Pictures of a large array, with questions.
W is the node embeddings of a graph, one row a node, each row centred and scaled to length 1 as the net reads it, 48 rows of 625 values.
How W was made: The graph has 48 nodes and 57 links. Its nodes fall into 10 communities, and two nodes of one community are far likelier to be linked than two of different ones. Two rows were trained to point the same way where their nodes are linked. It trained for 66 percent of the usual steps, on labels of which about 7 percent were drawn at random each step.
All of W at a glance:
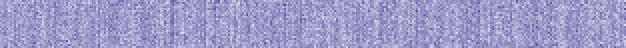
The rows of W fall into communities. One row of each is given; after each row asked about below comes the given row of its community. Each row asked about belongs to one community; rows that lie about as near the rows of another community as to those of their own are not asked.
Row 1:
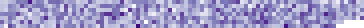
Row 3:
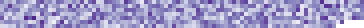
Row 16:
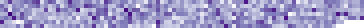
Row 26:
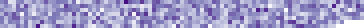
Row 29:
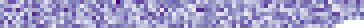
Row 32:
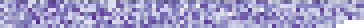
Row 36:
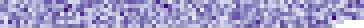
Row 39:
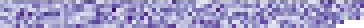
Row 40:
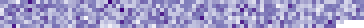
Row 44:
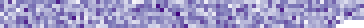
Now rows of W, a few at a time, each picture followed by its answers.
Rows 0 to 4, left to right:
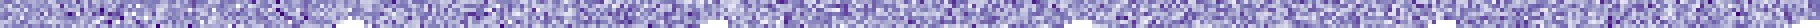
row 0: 39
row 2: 1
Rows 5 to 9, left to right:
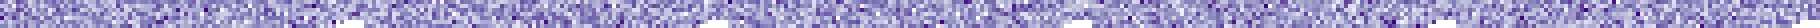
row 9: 3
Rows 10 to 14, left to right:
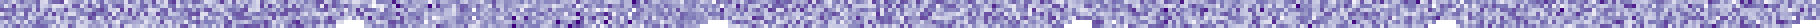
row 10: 16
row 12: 40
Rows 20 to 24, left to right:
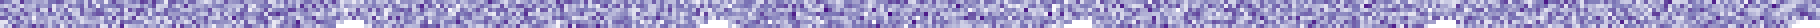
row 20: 39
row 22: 32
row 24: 36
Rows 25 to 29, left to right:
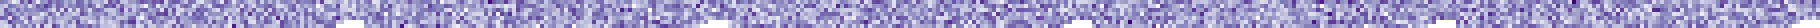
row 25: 40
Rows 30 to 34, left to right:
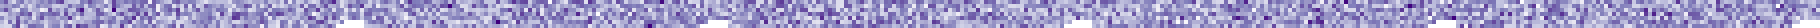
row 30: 39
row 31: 40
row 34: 16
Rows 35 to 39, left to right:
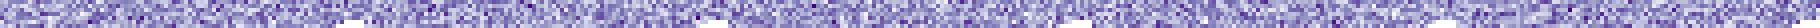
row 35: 3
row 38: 29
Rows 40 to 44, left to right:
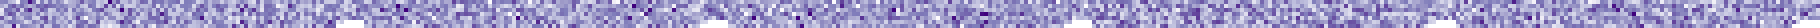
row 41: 36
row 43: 16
